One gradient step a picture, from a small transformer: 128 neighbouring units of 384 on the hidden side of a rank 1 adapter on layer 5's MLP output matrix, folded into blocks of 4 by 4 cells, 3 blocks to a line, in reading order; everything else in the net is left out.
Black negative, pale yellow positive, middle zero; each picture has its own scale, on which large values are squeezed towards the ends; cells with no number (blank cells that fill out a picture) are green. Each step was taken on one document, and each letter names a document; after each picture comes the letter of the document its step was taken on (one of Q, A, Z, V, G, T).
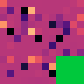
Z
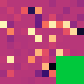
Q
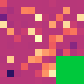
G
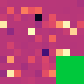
Q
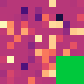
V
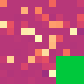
V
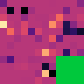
Z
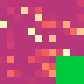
Q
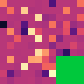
G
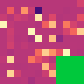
Q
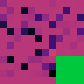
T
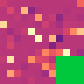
Q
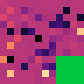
T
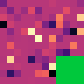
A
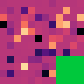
G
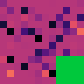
Z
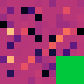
G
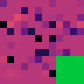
V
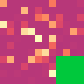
V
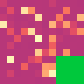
G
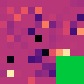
Q
